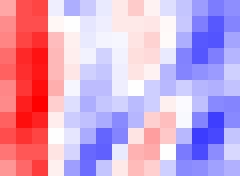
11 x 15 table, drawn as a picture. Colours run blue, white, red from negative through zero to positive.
Ninth with the highest average: middle left. Stripes: upright, repeating 2 times. Seam: vertical, 20% of the way across, the left part higher. Lone odd cells: none. Calmest part: top middle.
